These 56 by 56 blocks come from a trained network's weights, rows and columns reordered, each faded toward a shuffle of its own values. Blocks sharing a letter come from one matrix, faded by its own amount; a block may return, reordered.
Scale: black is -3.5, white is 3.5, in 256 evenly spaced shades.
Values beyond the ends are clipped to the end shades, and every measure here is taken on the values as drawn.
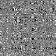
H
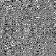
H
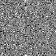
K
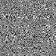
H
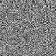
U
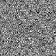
K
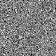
K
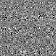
H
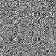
U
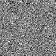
K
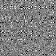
H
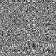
U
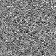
K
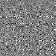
H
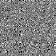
H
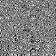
H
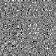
H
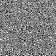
K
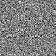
K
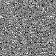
K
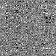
H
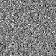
K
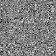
H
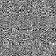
U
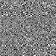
U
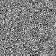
K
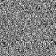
U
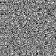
U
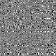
H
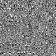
K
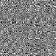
U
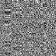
U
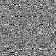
U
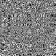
U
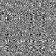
U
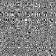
H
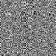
U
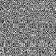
U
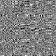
U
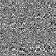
U
